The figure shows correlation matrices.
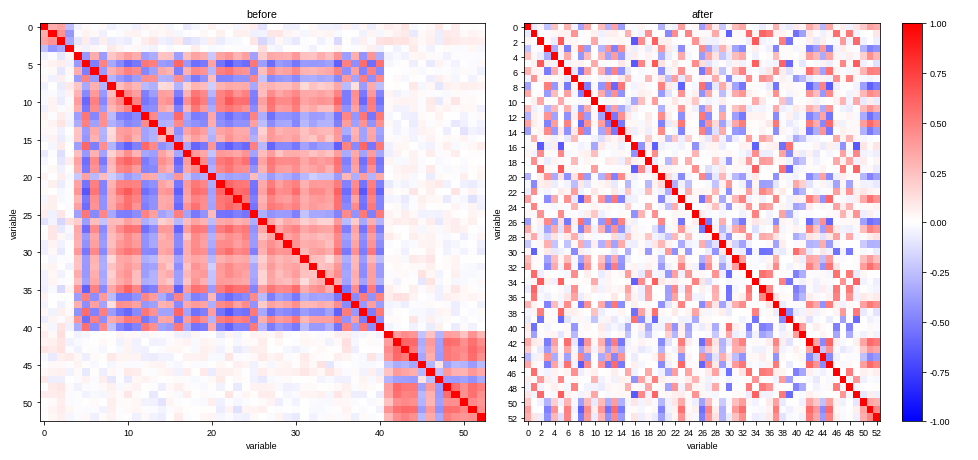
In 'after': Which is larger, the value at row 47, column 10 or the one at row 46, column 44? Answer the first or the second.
the first
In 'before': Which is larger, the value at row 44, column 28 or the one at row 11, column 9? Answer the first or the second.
the second
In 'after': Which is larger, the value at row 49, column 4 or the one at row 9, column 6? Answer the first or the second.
the second
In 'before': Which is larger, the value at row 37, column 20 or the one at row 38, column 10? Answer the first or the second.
the first
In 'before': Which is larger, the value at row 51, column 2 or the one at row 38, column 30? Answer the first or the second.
the first
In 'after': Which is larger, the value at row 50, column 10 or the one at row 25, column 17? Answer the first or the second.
the second
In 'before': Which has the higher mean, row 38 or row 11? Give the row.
11
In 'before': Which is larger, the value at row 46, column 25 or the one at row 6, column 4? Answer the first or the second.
the second
